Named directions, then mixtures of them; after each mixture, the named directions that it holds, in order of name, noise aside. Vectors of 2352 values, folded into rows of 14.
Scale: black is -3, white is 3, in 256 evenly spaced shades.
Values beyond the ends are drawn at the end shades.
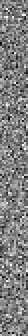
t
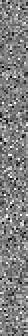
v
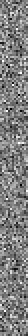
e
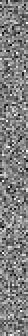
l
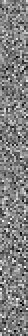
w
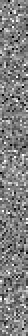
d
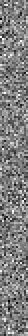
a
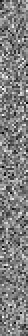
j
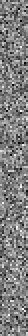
e, t, v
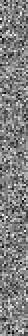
a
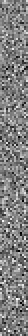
w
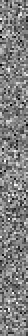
a, d, v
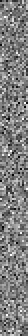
j, l, t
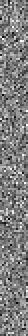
a, d, v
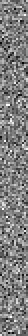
a, t, w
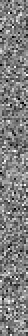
a, d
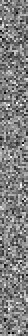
a, e, t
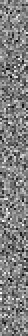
d, v, w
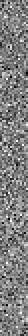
j, t, v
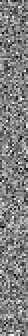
l, t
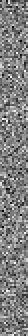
d, l, v
